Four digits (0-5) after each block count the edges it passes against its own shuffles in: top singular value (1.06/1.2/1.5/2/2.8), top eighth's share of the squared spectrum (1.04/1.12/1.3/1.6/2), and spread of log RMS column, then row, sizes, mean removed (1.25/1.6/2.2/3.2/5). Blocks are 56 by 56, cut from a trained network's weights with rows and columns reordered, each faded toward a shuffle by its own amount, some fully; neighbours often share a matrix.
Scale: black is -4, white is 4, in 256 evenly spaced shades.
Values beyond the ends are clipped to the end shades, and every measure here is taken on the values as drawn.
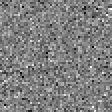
0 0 0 0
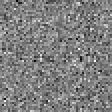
2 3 1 1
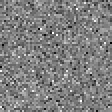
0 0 0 1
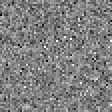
0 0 0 0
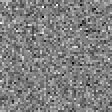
0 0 0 0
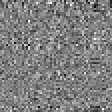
3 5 2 3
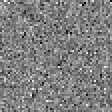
0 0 0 0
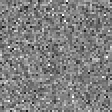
0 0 0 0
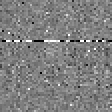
4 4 0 1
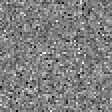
0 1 0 0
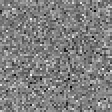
2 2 1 0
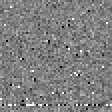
3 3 0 1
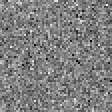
0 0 0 0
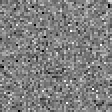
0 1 0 0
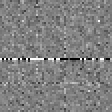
4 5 0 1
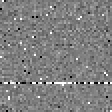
4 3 0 1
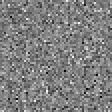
1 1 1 0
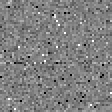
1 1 0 0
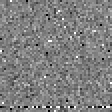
3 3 0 1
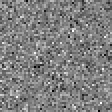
1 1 0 0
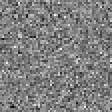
3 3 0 1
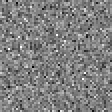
1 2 0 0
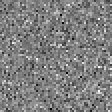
1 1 0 0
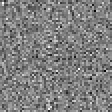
3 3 1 0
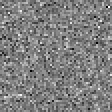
1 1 0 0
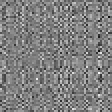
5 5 4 2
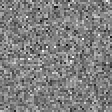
1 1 0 0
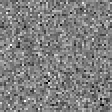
2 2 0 1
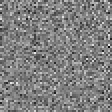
3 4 2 1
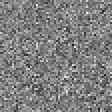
3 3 1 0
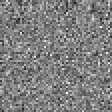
3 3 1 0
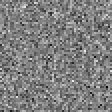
1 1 0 0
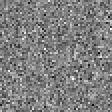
1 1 0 0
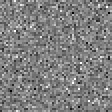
1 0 0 0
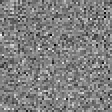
3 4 1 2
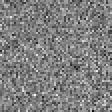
2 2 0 0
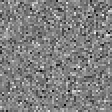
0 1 0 0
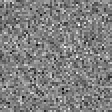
1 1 0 0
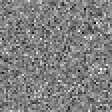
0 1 0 0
